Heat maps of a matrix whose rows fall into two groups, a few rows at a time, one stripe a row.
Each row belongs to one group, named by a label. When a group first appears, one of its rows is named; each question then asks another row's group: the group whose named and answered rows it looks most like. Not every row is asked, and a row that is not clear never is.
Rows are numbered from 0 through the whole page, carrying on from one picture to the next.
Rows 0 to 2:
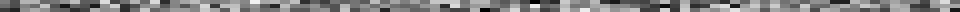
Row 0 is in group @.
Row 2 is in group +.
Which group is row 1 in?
+
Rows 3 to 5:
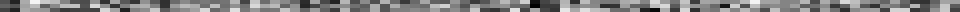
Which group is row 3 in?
+
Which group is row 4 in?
@
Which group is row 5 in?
+
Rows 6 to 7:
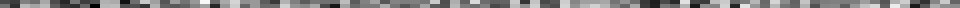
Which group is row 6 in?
+
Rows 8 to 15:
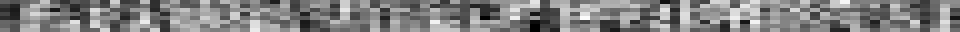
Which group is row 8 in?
+
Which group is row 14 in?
@
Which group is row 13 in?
@
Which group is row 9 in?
+
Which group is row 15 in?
@
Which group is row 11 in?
+
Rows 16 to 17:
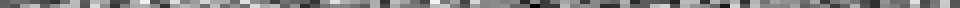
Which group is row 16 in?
@
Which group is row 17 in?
@
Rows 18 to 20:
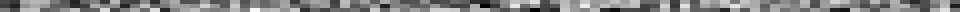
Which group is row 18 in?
+
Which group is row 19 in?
+
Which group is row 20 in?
@
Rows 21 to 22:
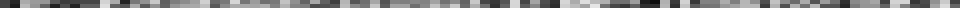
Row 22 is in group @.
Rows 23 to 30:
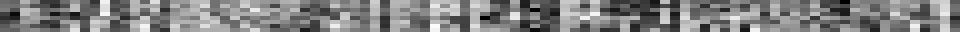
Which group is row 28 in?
@
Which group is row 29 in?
@
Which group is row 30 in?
@
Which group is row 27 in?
+
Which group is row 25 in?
@
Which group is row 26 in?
@
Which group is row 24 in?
@
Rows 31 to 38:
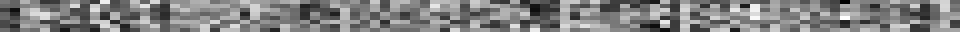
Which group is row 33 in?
@
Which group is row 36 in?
@
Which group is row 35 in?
+
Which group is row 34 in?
+
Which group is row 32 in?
@
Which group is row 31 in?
@
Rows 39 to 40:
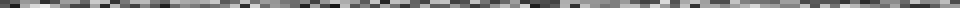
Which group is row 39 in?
@
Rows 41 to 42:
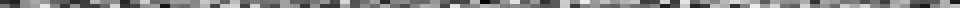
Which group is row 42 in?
+
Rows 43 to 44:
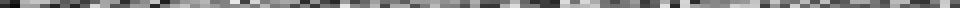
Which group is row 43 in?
+
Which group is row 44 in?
@
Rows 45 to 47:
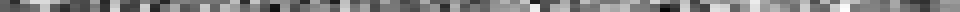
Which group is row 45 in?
+
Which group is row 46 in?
+
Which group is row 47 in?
+
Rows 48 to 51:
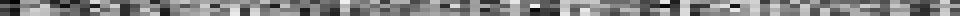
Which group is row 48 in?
@
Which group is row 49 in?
+
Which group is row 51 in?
+
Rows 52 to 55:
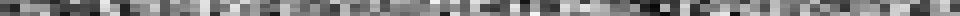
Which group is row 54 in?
+
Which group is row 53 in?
+
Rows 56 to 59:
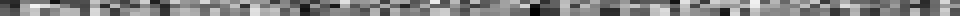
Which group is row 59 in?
@
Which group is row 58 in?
@
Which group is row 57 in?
+
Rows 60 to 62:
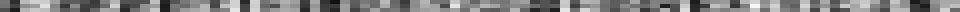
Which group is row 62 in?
+
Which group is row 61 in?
+
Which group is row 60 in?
+
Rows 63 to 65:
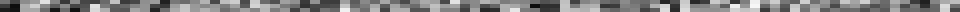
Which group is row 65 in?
@
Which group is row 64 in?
@
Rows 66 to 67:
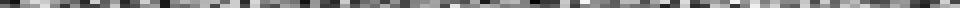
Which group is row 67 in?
+
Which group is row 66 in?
+
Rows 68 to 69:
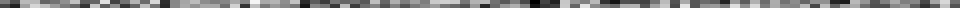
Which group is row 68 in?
@
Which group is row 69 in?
+
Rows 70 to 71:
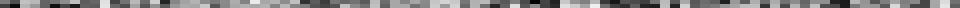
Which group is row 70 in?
@
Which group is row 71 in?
@
